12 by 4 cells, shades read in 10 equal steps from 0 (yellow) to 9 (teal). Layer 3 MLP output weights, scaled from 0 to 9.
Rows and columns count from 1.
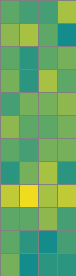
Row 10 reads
6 6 4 7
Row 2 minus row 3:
-2 -5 0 4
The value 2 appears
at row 9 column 1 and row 9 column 4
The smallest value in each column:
2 0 3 2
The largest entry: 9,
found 3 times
